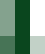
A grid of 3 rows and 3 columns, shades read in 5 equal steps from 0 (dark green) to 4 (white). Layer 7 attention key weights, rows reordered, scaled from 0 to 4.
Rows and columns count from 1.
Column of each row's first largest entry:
3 3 3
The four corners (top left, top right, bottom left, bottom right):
2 4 1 3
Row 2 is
2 0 4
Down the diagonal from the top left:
2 0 3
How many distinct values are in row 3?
3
